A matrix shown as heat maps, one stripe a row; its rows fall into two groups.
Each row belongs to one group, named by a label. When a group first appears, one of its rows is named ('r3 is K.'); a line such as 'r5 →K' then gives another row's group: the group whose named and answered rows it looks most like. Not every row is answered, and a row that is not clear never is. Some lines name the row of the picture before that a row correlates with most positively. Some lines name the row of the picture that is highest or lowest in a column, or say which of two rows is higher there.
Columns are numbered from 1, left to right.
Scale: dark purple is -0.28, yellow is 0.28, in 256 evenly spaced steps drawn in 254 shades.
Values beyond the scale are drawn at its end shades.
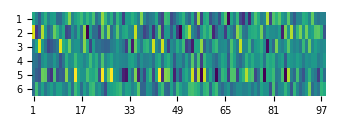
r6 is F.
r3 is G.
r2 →F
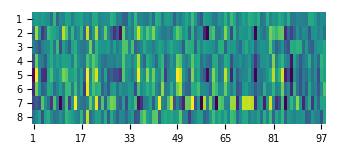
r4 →F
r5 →F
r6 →F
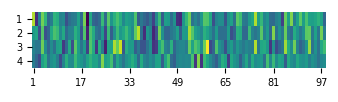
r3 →F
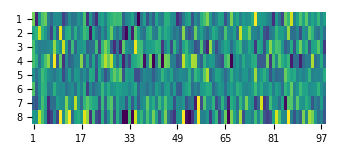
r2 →G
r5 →F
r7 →G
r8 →G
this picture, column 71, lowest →8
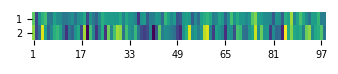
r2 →F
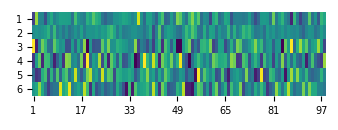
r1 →F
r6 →G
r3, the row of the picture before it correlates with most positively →1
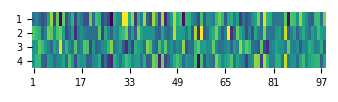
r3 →G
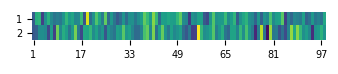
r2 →G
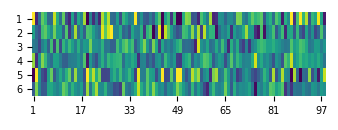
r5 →F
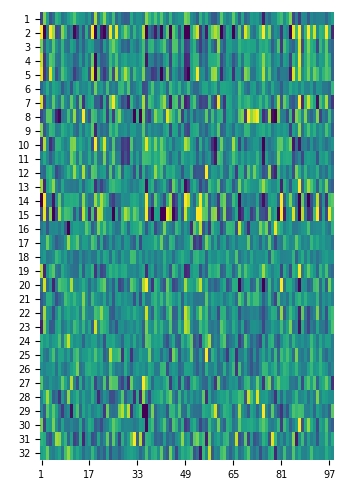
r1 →F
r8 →G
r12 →G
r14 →F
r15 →F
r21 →G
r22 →F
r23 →F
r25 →G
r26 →G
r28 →G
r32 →G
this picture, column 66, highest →31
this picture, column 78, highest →31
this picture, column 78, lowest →8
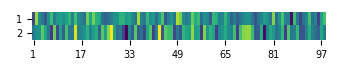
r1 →F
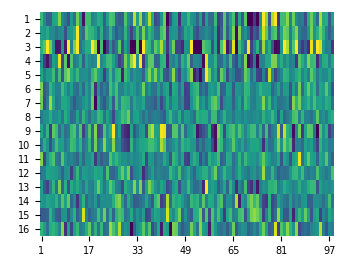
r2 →G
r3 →G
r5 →G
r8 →F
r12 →F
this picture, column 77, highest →5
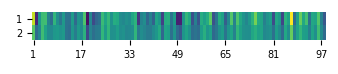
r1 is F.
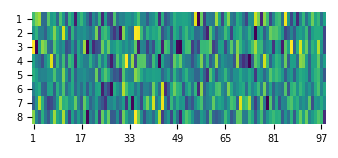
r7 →G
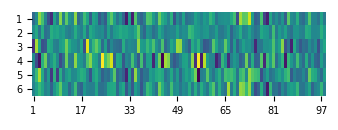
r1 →G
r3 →F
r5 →G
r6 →G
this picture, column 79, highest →4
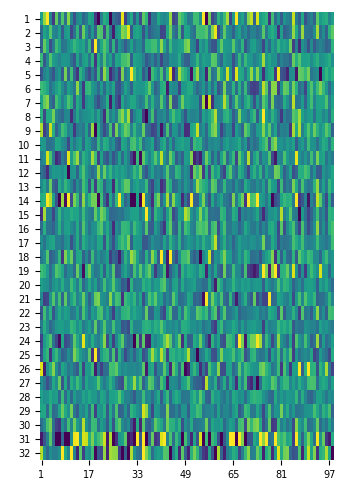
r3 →F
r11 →G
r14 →G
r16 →F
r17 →F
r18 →G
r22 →F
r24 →G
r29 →F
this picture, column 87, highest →26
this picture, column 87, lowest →15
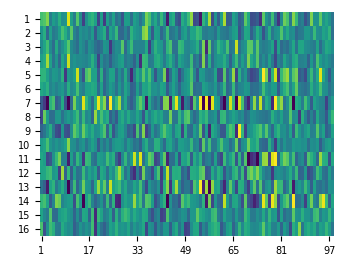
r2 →F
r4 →G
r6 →G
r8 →F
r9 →G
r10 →G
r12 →G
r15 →F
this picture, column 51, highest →1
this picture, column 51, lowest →7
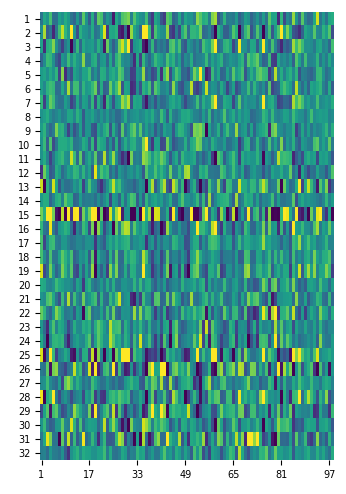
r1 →F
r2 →F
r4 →G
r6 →G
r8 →G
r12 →F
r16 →F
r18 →F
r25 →F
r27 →G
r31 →G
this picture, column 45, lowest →2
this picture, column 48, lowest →15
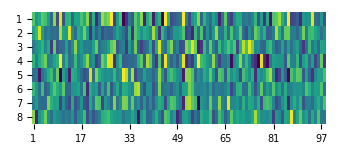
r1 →G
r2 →G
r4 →G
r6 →F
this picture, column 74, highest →3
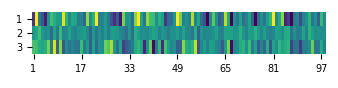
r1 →F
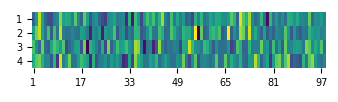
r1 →G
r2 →G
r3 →F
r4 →G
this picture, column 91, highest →4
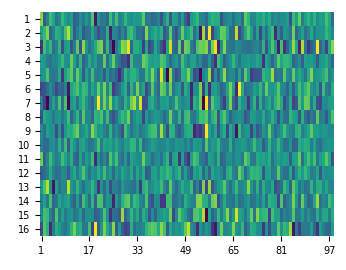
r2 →G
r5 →G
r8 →F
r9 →G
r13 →G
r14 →F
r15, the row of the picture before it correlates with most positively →2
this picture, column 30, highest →3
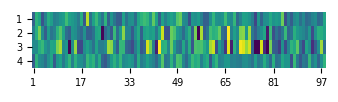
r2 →G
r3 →G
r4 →F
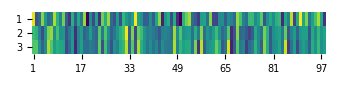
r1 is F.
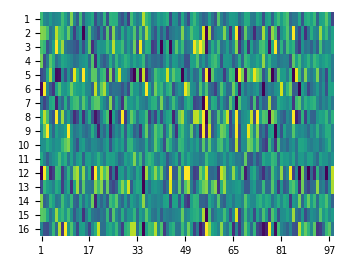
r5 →G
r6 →F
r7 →G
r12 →F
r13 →F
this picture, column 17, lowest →16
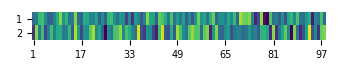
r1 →G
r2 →F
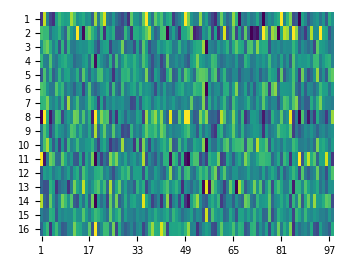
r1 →F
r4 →F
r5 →F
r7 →G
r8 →F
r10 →G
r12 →F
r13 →G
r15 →G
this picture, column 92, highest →14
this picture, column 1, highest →11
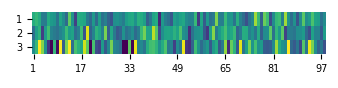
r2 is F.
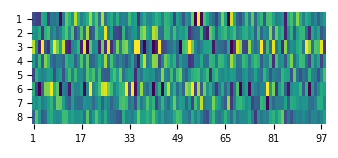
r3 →F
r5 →F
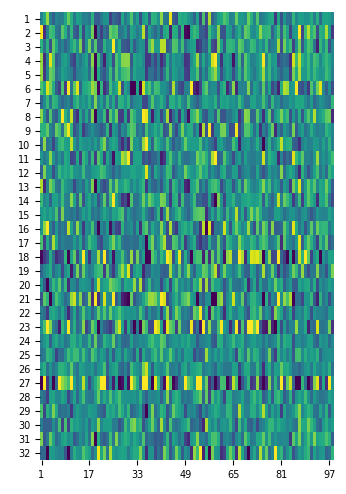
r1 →G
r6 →G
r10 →F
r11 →F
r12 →F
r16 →G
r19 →F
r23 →G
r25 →G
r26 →F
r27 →F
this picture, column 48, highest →9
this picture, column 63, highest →18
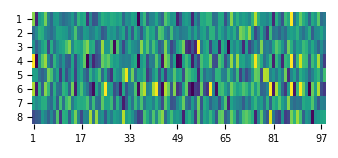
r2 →G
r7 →G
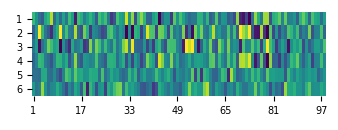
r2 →G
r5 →G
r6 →F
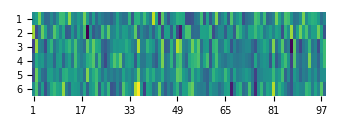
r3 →F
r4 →F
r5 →F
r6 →F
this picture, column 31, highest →6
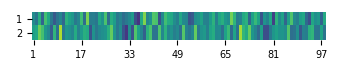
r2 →G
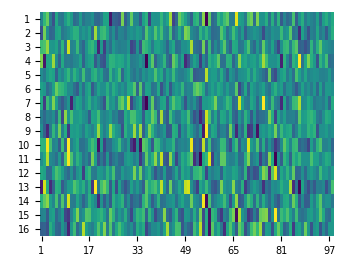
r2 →F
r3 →G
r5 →G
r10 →G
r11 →G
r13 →F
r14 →G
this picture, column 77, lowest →12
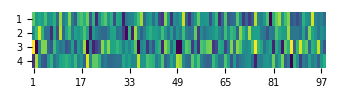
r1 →G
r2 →G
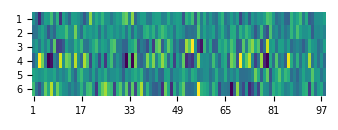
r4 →G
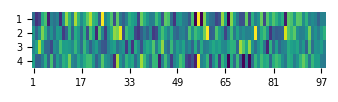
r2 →F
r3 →G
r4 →G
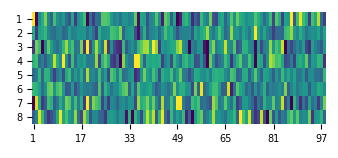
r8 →G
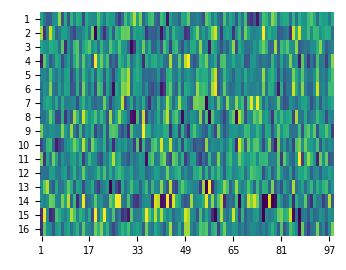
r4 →F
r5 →F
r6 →F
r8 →G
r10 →G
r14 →G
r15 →F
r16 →F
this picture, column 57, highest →13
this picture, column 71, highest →7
